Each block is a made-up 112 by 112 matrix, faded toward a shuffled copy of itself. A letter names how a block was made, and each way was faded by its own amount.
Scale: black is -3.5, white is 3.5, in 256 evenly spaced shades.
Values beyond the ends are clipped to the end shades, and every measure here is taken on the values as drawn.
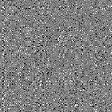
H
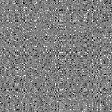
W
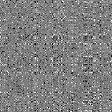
W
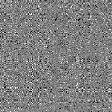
W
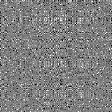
W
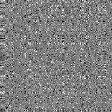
H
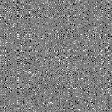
W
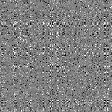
W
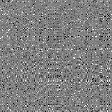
W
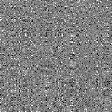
H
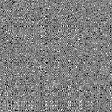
H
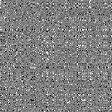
H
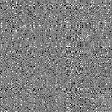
H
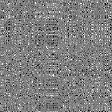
W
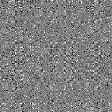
H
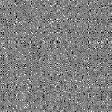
W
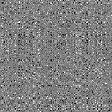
H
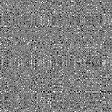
H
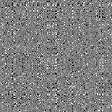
W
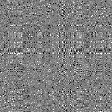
W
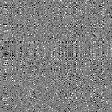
W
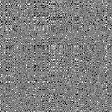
W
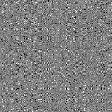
H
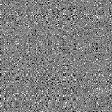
H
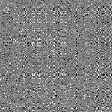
W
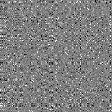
W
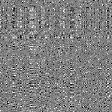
W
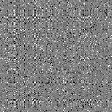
W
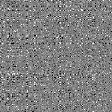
H
